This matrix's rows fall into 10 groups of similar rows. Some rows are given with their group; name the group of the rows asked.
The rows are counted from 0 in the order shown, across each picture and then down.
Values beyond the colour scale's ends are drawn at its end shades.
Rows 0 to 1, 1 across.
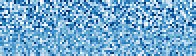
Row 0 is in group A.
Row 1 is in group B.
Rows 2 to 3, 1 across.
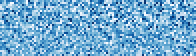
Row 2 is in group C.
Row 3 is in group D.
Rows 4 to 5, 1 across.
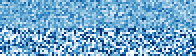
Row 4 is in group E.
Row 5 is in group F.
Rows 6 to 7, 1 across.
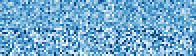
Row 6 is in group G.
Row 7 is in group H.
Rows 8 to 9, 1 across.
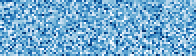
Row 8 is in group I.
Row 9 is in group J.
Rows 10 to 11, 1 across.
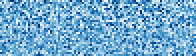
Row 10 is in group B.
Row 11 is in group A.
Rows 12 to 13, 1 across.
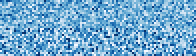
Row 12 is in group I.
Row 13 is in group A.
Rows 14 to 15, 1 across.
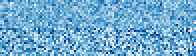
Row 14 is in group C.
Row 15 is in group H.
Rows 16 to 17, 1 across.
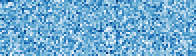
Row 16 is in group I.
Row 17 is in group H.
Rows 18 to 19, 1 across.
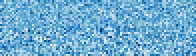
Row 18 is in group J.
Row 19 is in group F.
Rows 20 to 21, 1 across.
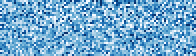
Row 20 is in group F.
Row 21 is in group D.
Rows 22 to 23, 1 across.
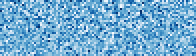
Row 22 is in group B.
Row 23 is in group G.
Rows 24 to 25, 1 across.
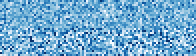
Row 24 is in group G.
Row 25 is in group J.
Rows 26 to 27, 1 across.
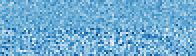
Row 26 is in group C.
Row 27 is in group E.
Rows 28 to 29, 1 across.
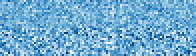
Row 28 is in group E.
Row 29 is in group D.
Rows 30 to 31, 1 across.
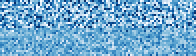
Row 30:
A
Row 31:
C
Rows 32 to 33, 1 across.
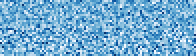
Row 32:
B
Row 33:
I
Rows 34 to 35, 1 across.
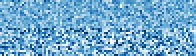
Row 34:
B
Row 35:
E
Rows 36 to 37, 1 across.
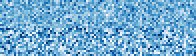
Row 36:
G
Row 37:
I
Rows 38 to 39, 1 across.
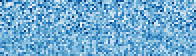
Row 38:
I
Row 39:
E
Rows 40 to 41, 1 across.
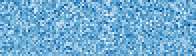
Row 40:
D
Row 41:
G
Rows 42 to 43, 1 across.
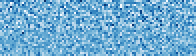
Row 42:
B
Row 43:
B
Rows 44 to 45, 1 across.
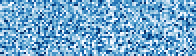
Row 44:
C
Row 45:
E
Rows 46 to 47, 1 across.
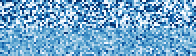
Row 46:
I
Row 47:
D
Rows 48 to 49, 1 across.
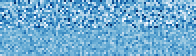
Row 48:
A
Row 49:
J
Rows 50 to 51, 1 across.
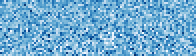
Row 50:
J
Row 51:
G
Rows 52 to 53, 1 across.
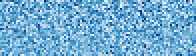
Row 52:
B
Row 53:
H
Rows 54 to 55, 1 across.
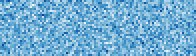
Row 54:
I
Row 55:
D
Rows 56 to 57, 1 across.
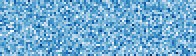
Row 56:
A
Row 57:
C
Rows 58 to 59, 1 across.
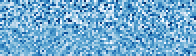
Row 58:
G
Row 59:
D
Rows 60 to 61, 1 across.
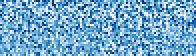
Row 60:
J
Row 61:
B
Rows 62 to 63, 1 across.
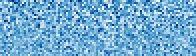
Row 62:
B
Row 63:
G
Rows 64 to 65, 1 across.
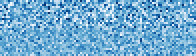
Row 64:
G
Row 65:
B
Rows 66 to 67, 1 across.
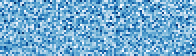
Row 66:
B
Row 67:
F
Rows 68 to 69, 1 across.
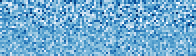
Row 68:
F
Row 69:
H
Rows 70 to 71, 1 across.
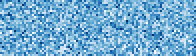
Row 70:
I
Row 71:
I
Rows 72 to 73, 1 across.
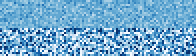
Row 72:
F
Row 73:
F
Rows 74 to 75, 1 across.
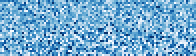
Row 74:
H
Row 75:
C
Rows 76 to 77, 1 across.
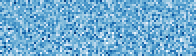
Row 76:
A
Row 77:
G
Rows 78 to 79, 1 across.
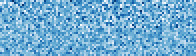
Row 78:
B
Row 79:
C
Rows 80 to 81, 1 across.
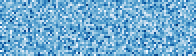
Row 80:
J
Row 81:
A
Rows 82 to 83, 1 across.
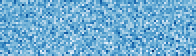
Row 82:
F
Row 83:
D
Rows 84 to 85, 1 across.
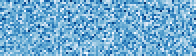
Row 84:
A
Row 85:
G
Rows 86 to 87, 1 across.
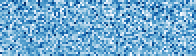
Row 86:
H
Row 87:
J
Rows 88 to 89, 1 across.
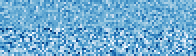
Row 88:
A
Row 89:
I
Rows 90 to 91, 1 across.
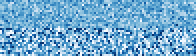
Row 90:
C
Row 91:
I
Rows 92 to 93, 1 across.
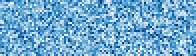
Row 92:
C
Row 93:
H
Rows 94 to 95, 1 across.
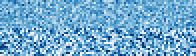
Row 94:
F
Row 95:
D
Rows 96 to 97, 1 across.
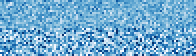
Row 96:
I
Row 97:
F
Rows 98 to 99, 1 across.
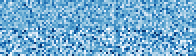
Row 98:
J
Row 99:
H
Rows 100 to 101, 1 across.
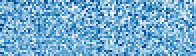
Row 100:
E
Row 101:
E
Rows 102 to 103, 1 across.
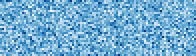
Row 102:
I
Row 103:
J
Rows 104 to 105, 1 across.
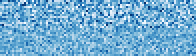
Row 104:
E
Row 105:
F
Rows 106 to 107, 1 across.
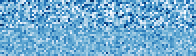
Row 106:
E
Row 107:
H
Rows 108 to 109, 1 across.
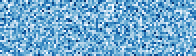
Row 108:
G
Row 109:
A
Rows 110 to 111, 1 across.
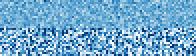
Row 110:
B
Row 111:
J
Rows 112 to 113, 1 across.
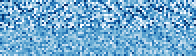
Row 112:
D
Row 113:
J
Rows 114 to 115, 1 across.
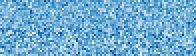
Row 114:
J
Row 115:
I
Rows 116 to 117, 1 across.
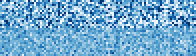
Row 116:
C
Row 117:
H
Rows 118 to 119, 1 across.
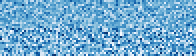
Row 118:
F
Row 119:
B
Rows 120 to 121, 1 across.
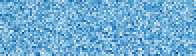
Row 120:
I
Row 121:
B
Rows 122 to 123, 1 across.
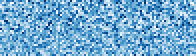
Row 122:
C
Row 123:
B
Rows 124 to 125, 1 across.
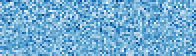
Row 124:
I
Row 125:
F
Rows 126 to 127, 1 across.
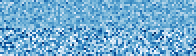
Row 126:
B
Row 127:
I
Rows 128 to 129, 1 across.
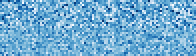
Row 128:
D
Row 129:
E
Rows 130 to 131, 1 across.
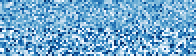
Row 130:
I
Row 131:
C
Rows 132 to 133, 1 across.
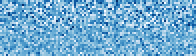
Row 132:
F
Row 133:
B
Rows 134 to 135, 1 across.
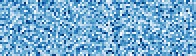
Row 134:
H
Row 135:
B
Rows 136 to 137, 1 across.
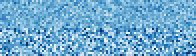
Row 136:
D
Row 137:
F
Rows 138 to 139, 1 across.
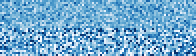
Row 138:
D
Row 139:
F
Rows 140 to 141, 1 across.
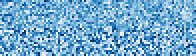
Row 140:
I
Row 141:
B
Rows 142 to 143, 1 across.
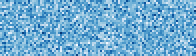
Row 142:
A
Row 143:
G
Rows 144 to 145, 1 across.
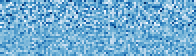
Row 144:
I
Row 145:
E
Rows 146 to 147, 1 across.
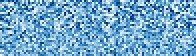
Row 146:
D
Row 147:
I
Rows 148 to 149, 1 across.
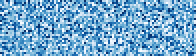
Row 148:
A
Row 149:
E
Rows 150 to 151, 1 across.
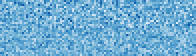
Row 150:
F
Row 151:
E
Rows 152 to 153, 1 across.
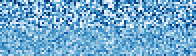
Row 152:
F
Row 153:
D
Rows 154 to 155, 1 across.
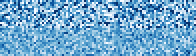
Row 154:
D
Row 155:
D
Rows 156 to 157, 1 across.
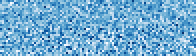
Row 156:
C
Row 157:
G
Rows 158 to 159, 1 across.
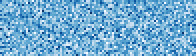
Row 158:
F
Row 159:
G
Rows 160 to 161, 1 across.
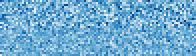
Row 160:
D
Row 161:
J
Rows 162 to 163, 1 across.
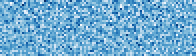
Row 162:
B
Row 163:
F
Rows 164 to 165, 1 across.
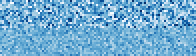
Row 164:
C
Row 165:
J
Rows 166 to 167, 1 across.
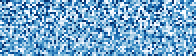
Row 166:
I
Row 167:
A
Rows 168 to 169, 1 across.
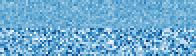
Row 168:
C
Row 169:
C
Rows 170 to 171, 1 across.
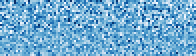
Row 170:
A
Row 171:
B
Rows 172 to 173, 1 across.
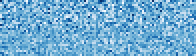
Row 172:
G
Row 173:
E
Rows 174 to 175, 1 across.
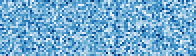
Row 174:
J
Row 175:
H
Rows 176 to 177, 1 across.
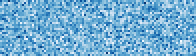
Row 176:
E
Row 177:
H
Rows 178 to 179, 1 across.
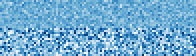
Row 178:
B
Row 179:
G
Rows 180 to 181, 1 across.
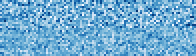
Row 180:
F
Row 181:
E
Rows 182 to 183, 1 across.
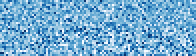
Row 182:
G
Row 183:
E
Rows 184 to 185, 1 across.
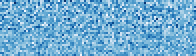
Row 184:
A
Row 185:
E
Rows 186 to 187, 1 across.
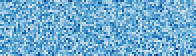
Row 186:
I
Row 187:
A
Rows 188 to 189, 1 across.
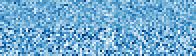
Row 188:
D
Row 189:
G
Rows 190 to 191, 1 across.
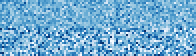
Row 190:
H
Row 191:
E
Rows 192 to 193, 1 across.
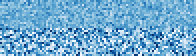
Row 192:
E
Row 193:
I
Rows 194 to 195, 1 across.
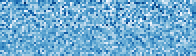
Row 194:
H
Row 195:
D
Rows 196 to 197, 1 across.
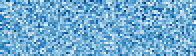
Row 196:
A
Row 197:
D
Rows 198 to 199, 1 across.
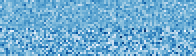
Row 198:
J
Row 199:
C
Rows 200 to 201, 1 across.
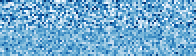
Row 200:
I
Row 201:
C
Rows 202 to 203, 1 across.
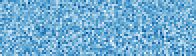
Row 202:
G
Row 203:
J
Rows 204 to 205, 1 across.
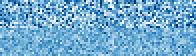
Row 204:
F
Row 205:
C
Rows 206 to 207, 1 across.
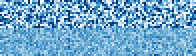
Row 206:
A
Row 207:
A
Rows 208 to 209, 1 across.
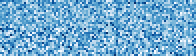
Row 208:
H
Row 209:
I
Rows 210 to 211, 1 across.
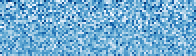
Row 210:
I
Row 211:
J
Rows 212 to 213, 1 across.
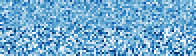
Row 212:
A
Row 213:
I
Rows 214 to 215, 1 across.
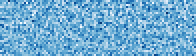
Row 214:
E
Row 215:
A
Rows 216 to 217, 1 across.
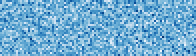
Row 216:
F
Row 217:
J
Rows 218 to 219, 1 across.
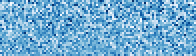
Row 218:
C
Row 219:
J
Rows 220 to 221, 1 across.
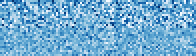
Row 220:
H
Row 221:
G
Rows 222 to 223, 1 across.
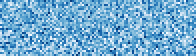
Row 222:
J
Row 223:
I
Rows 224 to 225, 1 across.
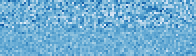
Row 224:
E
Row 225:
F
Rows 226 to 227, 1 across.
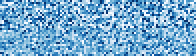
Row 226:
C
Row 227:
E
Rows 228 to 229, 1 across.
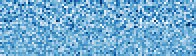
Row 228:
F
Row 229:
I
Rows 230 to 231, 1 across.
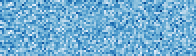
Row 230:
I
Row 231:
I
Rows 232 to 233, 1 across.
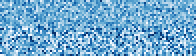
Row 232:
A
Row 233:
J
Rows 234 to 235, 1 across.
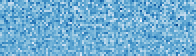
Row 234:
C
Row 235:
E
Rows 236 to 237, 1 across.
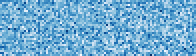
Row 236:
H
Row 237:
E
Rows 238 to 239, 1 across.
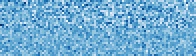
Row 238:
E
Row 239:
A
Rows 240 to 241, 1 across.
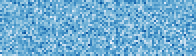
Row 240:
F
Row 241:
J
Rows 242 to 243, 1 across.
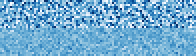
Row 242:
B
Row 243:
C
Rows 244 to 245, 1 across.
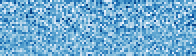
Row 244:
F
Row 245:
F
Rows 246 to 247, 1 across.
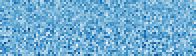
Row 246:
A
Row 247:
A
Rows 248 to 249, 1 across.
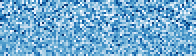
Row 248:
D
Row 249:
B
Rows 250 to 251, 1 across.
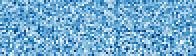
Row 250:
F
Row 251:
H
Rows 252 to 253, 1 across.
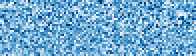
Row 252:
C
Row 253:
B
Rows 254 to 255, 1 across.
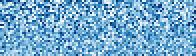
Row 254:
I
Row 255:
G
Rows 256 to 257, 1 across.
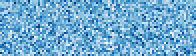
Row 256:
A
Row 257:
D
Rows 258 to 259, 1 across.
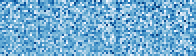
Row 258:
H
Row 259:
H
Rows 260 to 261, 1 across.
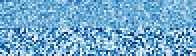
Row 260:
I
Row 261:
D
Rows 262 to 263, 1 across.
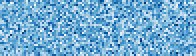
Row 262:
C
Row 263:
B
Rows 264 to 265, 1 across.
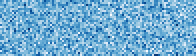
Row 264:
J
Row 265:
A
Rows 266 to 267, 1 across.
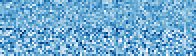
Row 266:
I
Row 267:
I
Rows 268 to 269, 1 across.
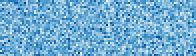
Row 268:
H
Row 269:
A
